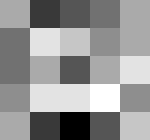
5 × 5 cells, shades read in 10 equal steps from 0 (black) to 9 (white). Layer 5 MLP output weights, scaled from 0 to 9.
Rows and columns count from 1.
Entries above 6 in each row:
0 2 1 3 1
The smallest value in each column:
4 2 0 3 5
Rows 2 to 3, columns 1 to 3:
4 8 7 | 4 6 3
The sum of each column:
25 26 21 27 32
